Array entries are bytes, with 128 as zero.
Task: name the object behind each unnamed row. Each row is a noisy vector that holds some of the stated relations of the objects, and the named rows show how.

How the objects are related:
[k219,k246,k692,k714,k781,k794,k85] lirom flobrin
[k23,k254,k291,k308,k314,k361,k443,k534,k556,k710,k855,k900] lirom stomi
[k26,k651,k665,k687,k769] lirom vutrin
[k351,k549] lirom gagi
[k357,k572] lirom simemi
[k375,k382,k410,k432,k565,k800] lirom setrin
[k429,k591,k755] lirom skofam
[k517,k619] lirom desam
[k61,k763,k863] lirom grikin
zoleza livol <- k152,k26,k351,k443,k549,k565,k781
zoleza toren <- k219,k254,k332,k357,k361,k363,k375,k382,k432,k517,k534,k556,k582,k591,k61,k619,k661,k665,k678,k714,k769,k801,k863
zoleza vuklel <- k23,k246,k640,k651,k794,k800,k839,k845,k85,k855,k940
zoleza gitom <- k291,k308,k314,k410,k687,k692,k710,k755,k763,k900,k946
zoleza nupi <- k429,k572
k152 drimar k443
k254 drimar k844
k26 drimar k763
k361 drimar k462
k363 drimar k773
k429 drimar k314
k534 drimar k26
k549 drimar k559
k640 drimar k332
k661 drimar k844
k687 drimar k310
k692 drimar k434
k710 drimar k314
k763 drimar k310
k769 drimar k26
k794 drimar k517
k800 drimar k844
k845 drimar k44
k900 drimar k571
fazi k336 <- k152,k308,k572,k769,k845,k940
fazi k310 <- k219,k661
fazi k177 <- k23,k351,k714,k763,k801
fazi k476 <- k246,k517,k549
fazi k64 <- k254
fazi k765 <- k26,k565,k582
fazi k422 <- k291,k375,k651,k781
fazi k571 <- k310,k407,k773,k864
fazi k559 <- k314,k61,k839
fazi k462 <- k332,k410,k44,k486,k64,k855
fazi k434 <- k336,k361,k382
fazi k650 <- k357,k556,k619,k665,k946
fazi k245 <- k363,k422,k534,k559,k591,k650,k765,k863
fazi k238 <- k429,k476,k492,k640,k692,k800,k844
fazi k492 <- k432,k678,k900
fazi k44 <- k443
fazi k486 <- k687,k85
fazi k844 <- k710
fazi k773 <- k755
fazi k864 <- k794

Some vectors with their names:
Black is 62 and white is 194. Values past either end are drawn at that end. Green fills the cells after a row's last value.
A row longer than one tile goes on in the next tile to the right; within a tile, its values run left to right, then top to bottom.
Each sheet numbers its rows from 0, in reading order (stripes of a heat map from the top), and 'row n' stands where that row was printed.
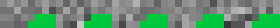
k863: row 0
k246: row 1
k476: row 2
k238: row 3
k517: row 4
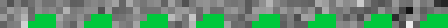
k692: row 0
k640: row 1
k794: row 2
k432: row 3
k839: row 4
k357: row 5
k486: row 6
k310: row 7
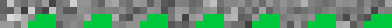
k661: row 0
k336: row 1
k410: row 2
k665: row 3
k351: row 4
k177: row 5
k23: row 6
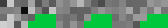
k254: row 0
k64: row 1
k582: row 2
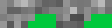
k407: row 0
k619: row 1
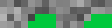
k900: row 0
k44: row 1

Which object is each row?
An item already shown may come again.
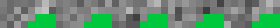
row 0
k375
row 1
k801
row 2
k619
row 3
k755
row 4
k839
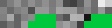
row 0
k714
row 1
k314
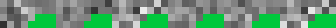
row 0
k572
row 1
k755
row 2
k800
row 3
k678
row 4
k432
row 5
k800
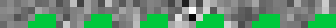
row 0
k332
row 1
k308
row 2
k692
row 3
k26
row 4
k855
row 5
k781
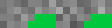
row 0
k801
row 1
k591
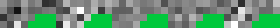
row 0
k310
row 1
k769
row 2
k794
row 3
k219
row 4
k534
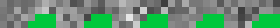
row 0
k375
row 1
k900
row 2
k844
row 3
k794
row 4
k85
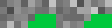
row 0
k361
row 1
k845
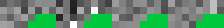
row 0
k291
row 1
k763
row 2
k410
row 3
k565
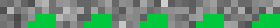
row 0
k651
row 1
k549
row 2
k361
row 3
k946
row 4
k556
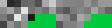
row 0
k429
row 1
k382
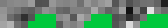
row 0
k443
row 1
k382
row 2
k687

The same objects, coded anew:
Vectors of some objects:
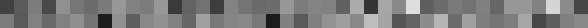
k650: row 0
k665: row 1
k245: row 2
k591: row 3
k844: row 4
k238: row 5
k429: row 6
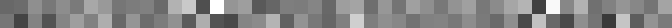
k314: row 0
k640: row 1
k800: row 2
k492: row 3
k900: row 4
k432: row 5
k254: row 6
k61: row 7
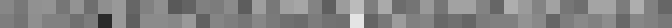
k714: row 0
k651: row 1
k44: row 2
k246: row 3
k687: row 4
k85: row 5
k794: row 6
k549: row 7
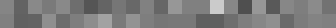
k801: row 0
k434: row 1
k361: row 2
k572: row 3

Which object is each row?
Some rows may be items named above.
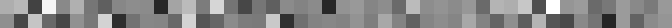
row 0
k254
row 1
k310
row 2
k769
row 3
k310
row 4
k517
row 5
k517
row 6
k800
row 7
k665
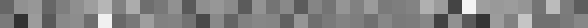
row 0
k651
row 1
k687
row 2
k678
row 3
k940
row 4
k855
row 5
k661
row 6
k710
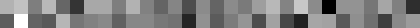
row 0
k763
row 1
k549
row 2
k357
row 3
k26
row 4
k534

